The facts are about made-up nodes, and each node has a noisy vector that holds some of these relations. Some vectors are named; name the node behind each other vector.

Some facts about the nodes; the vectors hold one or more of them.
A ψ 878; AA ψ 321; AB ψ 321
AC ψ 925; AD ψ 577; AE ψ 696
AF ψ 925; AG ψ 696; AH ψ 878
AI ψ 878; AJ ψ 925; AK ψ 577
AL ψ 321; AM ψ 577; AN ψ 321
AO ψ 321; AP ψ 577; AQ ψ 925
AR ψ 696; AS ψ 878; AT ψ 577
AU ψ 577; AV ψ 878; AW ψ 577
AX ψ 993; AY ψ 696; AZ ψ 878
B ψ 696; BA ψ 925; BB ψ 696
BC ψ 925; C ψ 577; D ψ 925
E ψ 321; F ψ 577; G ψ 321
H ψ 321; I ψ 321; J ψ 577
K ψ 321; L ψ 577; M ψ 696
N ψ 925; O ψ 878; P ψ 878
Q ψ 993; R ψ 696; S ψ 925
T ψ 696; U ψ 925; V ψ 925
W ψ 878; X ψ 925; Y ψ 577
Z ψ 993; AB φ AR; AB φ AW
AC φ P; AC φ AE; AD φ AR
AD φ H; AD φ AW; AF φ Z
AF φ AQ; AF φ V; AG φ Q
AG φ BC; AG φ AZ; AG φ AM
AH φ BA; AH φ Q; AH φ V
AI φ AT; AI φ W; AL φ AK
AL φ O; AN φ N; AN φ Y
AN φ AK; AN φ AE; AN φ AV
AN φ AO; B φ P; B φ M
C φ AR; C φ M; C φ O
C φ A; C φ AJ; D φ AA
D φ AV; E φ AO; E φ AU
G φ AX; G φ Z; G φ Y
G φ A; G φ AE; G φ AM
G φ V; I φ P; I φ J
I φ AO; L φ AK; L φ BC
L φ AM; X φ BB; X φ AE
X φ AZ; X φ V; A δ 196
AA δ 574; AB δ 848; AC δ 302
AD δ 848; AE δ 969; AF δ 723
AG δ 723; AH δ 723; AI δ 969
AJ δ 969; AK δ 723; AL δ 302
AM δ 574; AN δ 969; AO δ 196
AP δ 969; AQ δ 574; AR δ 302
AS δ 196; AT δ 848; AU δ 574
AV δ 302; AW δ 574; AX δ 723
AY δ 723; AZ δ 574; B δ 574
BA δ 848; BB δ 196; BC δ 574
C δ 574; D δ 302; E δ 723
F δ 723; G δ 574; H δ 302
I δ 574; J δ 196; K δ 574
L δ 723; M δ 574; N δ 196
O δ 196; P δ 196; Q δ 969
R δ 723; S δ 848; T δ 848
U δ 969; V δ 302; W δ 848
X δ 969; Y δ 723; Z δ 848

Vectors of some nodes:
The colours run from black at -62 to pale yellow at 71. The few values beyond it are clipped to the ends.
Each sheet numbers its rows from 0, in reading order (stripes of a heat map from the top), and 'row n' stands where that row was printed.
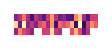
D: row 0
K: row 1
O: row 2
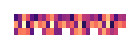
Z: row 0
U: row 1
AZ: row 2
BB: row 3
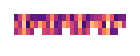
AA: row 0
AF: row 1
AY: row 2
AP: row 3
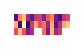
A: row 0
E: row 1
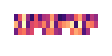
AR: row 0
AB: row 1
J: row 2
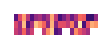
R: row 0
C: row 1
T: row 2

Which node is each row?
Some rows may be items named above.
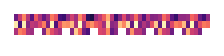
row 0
AC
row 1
T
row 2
AD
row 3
L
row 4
D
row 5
S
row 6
S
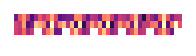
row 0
AG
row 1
AP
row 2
AS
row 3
AS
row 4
AL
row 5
Q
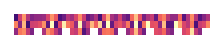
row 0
BC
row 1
W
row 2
F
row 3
V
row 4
Q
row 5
AH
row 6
G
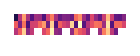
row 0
B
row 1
AU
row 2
AV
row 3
AM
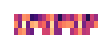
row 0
AT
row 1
AN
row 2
AL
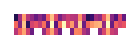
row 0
AQ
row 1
Q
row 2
AB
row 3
H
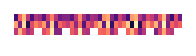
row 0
BB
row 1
AU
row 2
I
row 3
AO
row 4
P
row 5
H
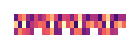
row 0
AV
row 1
AI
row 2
AJ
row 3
AE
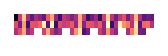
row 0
M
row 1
N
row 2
C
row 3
AX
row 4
AW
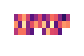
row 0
X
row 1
BA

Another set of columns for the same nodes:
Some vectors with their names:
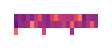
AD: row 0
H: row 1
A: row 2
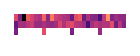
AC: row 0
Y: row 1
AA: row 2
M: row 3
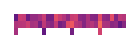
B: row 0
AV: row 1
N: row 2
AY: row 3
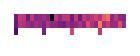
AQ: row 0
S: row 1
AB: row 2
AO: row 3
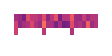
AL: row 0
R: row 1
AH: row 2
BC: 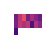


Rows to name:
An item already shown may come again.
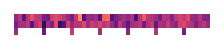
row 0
Z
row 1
AE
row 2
AU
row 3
K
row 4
Z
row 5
AP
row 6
N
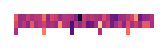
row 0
AH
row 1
L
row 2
U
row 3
AS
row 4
J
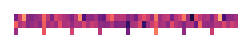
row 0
BB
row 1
E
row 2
AU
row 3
AR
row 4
Q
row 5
F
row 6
AF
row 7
AU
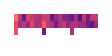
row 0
E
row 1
N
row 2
T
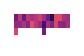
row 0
AB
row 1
AJ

